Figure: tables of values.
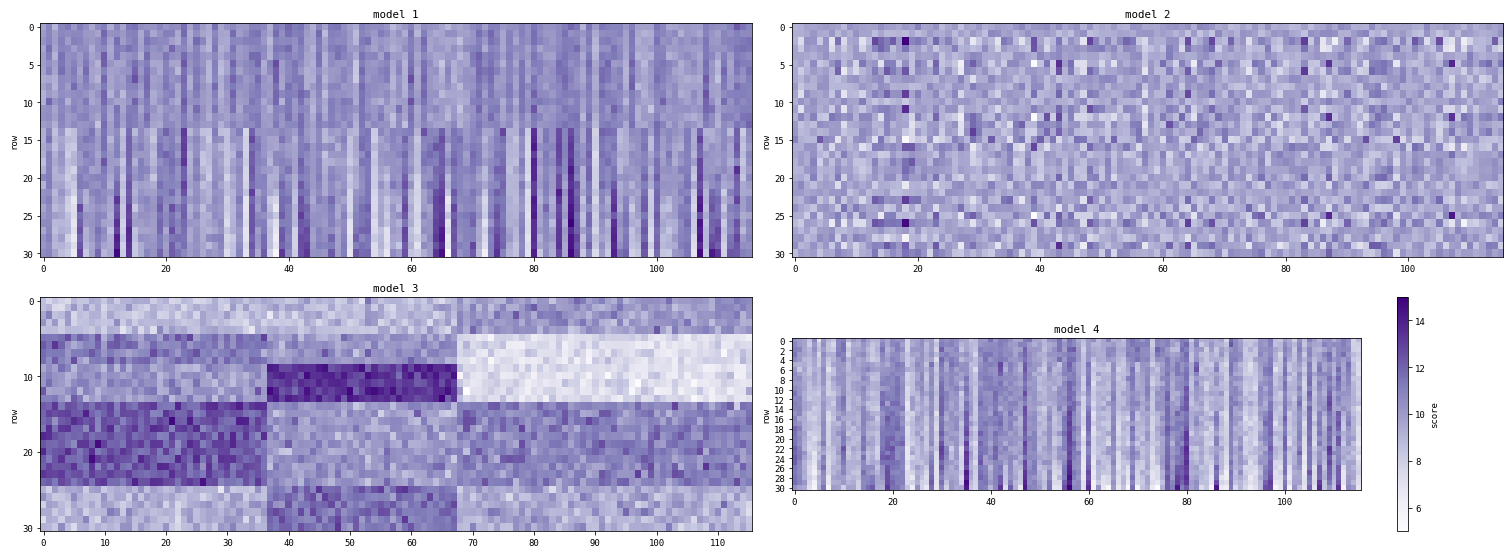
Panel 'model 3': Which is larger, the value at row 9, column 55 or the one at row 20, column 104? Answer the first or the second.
the first
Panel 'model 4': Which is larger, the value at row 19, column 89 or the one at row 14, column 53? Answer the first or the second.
the first
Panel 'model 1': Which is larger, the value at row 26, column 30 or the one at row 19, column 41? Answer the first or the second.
the second
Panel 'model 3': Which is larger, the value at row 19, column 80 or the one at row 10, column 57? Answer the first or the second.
the second
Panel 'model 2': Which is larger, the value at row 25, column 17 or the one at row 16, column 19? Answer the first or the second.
the second
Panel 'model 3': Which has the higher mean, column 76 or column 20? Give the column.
20
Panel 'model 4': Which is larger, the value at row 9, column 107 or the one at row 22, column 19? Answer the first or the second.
the second
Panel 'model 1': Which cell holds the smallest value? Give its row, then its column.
30, 66
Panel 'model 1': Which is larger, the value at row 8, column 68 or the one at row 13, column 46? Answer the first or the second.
the second
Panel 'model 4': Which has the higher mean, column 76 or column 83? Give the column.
76
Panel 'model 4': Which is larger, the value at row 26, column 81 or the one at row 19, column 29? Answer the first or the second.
the first
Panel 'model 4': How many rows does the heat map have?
31
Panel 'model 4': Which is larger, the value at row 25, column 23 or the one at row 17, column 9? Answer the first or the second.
the second
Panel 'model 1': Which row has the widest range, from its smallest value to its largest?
30
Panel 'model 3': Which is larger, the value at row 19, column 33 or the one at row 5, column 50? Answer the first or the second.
the first
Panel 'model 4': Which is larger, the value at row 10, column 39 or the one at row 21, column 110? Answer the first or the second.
the first
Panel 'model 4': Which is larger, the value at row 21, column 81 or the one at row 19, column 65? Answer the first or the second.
the second
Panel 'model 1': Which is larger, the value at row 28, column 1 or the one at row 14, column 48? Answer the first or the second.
the first
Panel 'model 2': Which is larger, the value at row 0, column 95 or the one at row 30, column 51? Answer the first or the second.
the second
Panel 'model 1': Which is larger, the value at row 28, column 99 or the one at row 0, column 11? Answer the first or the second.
the second
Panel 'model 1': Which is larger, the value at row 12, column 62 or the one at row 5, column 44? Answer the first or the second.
the first
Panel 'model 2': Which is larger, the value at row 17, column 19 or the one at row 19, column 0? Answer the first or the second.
the first
